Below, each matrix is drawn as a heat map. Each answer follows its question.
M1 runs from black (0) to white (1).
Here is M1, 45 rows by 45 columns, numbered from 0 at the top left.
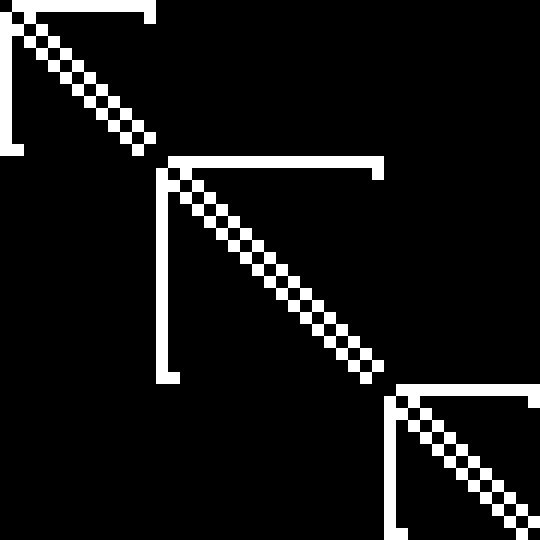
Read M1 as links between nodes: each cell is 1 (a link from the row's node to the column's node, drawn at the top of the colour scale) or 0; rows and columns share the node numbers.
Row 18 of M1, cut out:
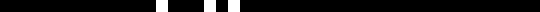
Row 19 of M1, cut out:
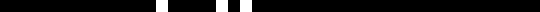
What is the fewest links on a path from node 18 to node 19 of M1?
1
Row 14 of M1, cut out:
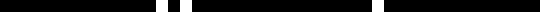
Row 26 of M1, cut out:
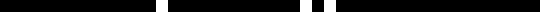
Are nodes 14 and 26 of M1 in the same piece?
yes
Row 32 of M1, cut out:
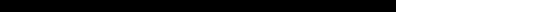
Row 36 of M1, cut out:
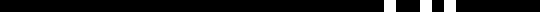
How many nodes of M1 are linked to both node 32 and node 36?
2
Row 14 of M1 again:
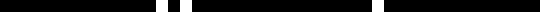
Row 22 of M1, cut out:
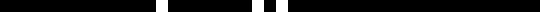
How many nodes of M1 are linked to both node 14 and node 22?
1
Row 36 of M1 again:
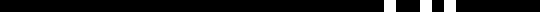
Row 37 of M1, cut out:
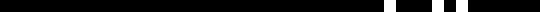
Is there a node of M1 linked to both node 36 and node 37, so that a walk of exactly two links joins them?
yes
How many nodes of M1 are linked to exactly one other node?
0
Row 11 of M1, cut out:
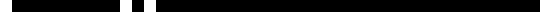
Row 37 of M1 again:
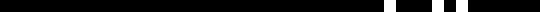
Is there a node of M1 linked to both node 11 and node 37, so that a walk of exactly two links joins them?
no
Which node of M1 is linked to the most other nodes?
node 13
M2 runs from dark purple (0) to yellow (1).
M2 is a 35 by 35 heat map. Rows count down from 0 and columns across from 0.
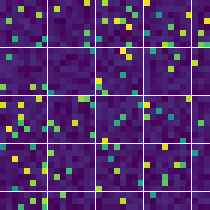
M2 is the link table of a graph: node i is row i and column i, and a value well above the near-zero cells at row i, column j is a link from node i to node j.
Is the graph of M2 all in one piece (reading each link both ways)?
yes
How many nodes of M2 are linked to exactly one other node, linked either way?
5
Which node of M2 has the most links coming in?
node 7
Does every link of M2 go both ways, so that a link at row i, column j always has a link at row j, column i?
yes
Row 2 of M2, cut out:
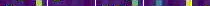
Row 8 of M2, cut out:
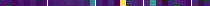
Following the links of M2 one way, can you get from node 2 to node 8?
yes
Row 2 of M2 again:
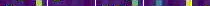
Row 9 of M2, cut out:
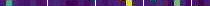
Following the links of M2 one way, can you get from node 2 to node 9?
yes
